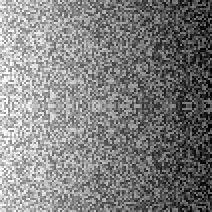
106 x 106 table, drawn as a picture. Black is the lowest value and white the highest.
Mirror symmetry: top to bottom. Odd rows or columns: none. Slope: up to the left. Average level on the scale: 50%. Grain: fine.
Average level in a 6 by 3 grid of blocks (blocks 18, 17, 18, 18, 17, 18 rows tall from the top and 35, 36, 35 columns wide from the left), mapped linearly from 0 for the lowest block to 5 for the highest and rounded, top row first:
520 / 530 / 530 / 530 / 530 / 520
